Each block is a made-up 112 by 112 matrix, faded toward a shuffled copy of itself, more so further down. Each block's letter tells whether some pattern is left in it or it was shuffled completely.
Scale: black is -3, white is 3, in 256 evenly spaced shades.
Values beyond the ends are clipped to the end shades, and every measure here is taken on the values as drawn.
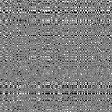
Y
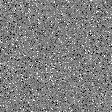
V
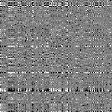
Y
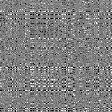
Y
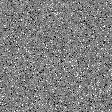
V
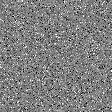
V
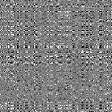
Y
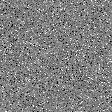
V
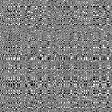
Y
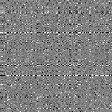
Y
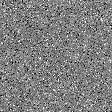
V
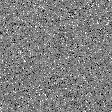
V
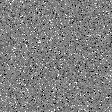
V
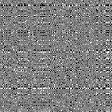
Y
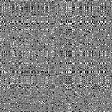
Y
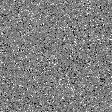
V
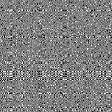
Y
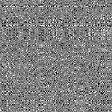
Y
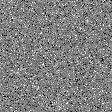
V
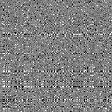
Y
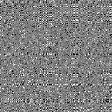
Y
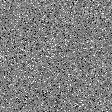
V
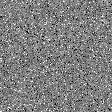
V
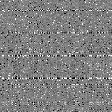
Y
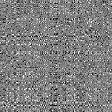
Y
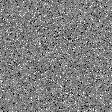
V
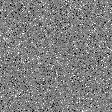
V
